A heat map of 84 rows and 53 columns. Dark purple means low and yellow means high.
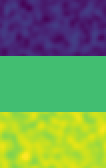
It is made of 3 by 1 panels. Panel 1,1: very low, blotchy, faint in contrast. Panel 2,1: high, flat. Panel 3,1: very high, blotchy, faint in contrast.
